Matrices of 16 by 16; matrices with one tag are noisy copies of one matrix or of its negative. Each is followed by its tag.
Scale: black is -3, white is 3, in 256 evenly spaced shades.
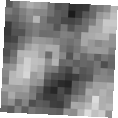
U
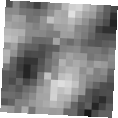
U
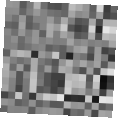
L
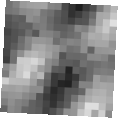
U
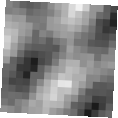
U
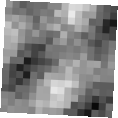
U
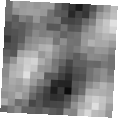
U
